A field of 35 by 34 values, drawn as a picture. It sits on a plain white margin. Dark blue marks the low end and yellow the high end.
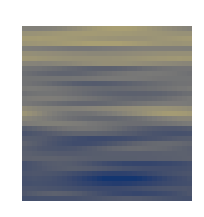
Grain: streaks across. Slope: up to the top. Average level on the scale: 40%.
